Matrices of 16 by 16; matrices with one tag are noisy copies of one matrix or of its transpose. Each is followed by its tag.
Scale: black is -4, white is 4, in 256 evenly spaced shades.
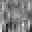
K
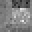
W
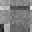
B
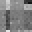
B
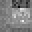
W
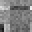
B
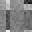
B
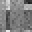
B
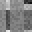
B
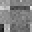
B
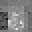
W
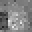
W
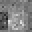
W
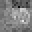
W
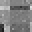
B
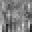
K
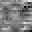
K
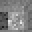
W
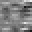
K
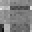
B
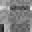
B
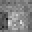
W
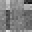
B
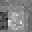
W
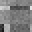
B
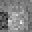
W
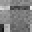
B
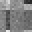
B
